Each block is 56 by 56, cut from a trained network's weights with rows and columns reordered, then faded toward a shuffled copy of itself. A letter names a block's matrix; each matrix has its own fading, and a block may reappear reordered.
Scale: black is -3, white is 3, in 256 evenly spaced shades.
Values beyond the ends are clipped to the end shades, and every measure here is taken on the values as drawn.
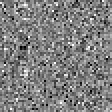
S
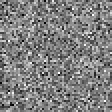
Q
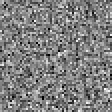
S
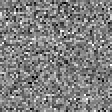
S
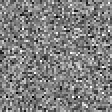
Q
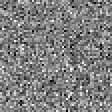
S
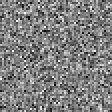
Q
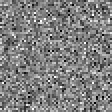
S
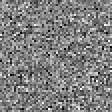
Q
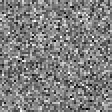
Q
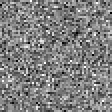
Q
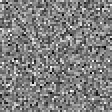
Q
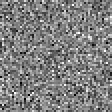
Q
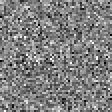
Q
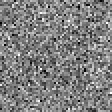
S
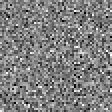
S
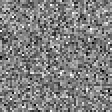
Q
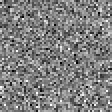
S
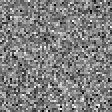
Q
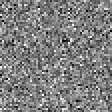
S
